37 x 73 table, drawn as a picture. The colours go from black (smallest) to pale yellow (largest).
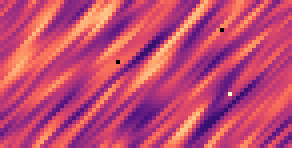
Neither half mirrors the other. No single row or column stands out from its neighbours. The values follow a bell shape. Streaks slant up to the right. Three lone cells stand out: one far higher and two far lower than their neighbours.
